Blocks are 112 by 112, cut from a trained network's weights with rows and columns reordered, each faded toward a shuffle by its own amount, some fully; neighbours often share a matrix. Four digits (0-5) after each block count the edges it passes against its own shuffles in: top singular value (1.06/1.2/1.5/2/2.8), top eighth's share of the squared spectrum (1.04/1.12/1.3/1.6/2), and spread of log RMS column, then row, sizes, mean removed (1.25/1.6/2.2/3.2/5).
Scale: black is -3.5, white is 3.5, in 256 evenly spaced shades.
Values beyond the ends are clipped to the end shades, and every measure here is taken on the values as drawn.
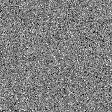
2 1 0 0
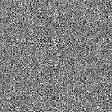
3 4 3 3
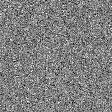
0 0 0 0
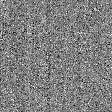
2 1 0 0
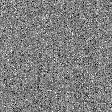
1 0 0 0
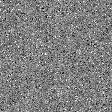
0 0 0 0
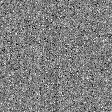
1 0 0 0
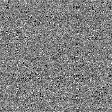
2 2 2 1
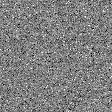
0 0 0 0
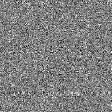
3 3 2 2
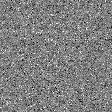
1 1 0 0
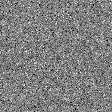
0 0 0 0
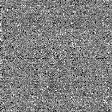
2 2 2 1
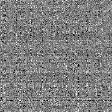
3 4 3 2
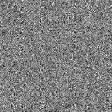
3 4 2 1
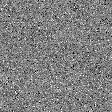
0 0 0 0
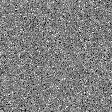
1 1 0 0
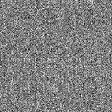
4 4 2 1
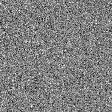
2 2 0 0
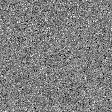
1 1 0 0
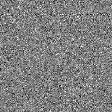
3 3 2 2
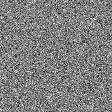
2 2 1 0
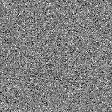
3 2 1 1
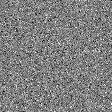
1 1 0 0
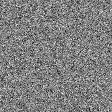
1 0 0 0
